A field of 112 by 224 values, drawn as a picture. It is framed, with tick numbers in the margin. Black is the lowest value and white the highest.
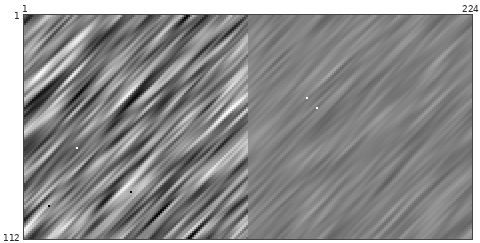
Lone odd cells: 5, 3 higher and 2 lower than their neighbours. Mirror symmetry: none. Seam: vertical, 50% of the way across, the right part calmer. Grain: diagonal, up to the right. Slope: none. Average level on the scale: 50%.
